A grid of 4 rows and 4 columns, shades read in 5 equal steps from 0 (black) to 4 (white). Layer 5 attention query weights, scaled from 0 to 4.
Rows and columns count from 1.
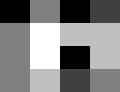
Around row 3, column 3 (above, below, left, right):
3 1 4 3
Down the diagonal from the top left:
0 4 0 2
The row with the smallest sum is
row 1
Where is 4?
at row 2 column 2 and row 3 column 2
